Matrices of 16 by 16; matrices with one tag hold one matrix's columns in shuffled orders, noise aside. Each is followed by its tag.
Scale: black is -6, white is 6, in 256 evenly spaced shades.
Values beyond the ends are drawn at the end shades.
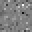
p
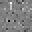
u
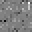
u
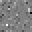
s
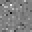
p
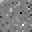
s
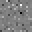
p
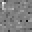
u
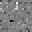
u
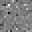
p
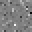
s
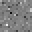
s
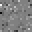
p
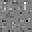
u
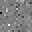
s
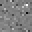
p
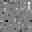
u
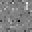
u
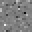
s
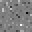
s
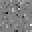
s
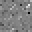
p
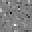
s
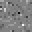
s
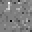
u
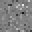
p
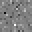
s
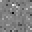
p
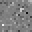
s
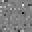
p
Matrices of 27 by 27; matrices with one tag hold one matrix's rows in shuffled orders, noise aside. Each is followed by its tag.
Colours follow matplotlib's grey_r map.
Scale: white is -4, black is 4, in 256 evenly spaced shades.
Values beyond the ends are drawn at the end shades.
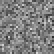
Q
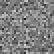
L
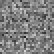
L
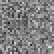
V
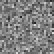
Q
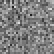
V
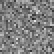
Q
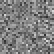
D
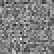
L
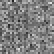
V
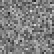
Q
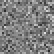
D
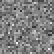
Q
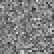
Q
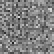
V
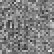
V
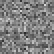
L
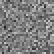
D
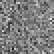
V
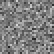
Q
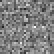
L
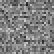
L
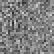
V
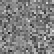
D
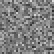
Q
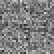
L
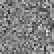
D
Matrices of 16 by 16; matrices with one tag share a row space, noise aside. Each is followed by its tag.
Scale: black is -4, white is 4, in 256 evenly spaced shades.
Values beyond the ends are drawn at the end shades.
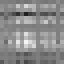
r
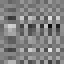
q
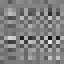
q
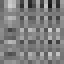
q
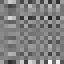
q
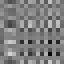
q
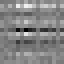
r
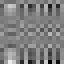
q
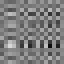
q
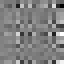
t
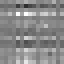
r
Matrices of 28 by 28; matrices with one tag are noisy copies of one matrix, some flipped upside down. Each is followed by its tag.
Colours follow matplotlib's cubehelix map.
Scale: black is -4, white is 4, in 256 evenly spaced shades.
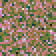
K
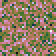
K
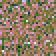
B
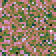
K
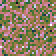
K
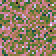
K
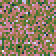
B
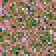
K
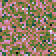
K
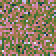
B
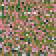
B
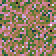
K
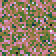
K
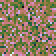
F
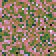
K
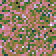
K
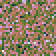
B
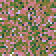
F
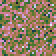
K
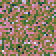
B
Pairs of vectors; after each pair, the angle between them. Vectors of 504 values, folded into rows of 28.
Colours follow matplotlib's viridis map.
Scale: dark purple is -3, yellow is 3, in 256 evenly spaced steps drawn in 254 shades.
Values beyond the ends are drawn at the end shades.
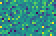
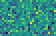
partly opposed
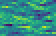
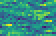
nearly opposite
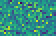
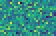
nearly parallel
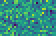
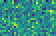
nearly opposite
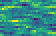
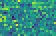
partly aligned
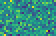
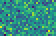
nearly opposite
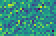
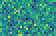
partly aligned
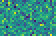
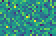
nearly opposite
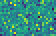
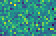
nearly parallel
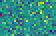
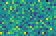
orthogonal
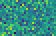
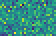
nearly opposite
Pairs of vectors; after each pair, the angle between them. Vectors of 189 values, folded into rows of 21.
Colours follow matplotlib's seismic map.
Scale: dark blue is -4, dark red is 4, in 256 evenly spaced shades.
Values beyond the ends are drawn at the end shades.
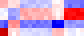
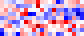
partly opposed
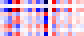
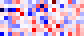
partly aligned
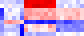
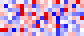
orthogonal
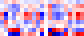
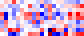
nearly parallel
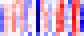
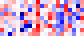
partly opposed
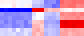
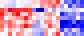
nearly opposite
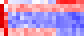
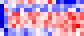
nearly opposite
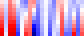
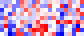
partly opposed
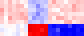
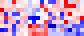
partly aligned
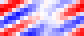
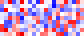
orthogonal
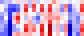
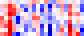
nearly opposite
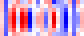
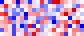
partly opposed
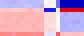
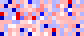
orthogonal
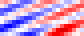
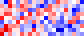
partly opposed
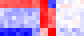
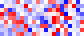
orthogonal
